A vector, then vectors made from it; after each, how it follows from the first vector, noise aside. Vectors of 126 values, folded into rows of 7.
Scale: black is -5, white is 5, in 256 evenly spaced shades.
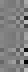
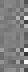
negated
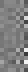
negated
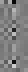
wrapped around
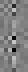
wrapped around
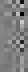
wrapped around
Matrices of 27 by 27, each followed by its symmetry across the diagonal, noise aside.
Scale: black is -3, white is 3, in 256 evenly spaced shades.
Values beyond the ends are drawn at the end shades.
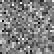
antisymmetric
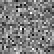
neither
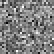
antisymmetric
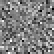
antisymmetric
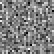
neither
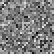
symmetric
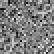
symmetric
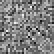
symmetric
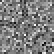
symmetric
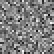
symmetric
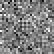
antisymmetric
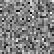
neither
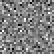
antisymmetric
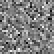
antisymmetric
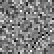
symmetric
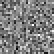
neither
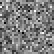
neither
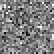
neither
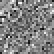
symmetric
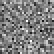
antisymmetric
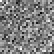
symmetric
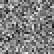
antisymmetric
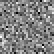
neither
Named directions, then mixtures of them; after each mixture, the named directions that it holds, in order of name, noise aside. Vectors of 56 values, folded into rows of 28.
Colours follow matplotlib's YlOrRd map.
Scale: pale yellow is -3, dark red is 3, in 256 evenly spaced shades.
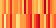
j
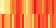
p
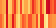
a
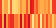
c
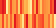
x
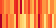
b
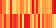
c, x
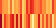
b, c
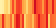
p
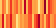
j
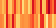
a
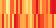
p, x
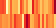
c, x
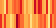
b, j, p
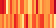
x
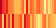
c, j, p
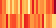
a, c, x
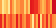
c, p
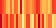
b, c, x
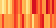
a, p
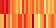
b, j, p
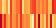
b, c, p
